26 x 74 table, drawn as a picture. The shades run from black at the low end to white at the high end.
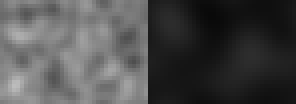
It is made of 1 by 2 panels. Panel 1,1: middling, blotchy. Panel 1,2: very low, smooth, faint in contrast.
